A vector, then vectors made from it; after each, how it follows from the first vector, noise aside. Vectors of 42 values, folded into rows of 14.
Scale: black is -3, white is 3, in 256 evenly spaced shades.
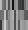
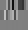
partly zeroed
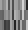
reversed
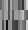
wrapped around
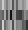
wrapped around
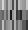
wrapped around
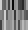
copied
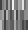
negated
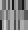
copied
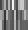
negated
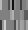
partly zeroed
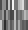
negated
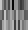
copied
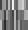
negated
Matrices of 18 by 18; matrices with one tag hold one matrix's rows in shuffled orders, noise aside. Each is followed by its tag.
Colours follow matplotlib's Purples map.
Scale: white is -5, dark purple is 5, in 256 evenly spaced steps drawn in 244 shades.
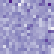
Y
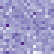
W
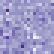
W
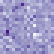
W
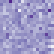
Y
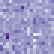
W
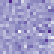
Y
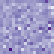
Y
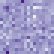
W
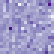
Y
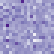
W
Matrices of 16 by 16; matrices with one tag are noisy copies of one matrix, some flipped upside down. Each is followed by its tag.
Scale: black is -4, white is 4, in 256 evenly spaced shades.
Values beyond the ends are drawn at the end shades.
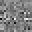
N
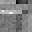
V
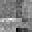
V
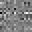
N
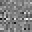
N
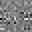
N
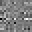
N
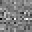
N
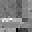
V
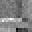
V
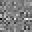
N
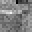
V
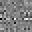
N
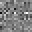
N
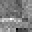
V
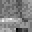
V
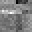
V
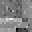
V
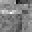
V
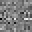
N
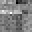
V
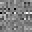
N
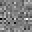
N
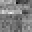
V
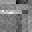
V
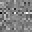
N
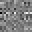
N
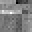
V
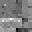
V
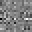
N
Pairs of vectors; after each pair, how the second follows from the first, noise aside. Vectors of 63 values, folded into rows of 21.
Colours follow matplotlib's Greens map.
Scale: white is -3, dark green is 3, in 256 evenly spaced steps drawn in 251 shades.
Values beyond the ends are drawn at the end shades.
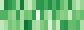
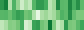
sign-scrambled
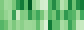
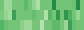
partly zeroed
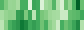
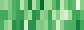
sign-scrambled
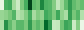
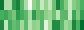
negated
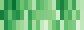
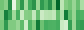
shuffled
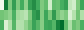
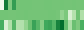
partly zeroed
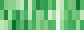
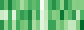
wrapped around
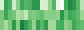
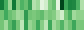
sign-scrambled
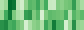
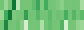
partly zeroed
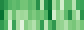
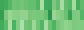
shrunk
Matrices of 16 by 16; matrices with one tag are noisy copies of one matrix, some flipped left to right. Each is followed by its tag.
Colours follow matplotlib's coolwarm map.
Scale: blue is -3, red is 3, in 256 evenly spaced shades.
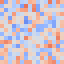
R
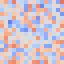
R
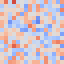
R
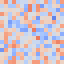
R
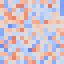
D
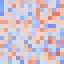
D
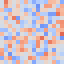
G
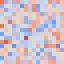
R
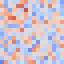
D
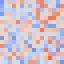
D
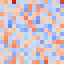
R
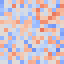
D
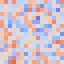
R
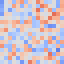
D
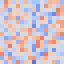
G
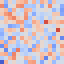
D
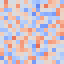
G
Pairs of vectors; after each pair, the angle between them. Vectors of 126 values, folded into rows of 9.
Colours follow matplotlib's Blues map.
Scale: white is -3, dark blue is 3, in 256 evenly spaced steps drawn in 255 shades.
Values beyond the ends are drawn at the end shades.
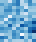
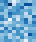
orthogonal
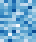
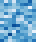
nearly opposite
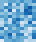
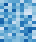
nearly opposite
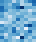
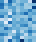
orthogonal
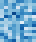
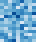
nearly parallel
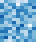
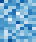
partly opposed
